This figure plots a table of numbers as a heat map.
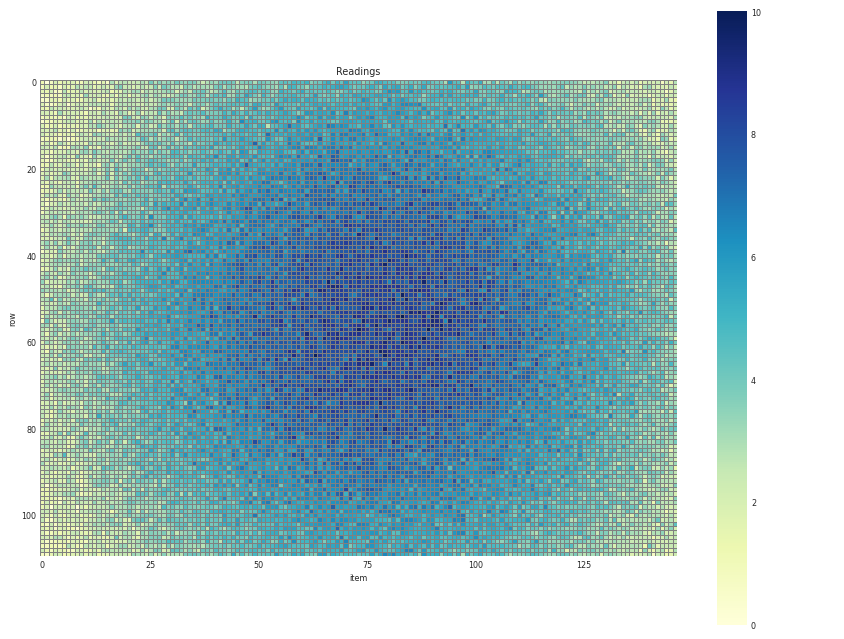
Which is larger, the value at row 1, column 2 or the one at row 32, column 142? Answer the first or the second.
the second
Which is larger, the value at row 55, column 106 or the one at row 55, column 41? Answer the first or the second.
the first
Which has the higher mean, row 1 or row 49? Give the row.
49
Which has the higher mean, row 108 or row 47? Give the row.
47
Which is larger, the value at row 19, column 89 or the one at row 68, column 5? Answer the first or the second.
the first
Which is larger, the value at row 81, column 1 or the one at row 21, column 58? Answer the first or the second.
the second
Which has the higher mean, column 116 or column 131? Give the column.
116
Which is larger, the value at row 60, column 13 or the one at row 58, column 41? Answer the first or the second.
the second
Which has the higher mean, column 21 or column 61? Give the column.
61
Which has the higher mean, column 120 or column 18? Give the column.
120
